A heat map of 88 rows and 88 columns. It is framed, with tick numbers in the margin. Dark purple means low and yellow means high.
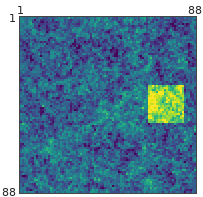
Ninth with the highest average: middle right. Odd patch: higher, in the middle right. Stripes: none. Grain: blotchy. Histogram: skewed, a long tail of high values.
